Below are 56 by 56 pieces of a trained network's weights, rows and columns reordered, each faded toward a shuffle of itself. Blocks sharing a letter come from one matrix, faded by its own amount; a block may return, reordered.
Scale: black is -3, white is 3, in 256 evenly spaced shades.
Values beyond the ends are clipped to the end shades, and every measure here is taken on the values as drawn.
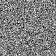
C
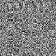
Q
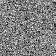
C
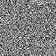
Q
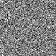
Q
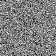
C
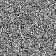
C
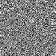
Q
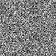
Q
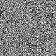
Q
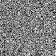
Q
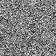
C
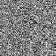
Q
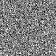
C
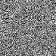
Q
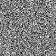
Q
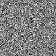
Q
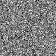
C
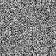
Q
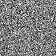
C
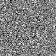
Q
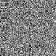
Q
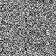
Q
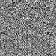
Q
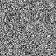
Q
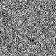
Q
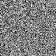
C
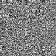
Q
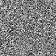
Q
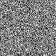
C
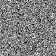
C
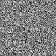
Q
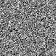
C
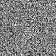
Q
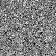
C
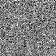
C
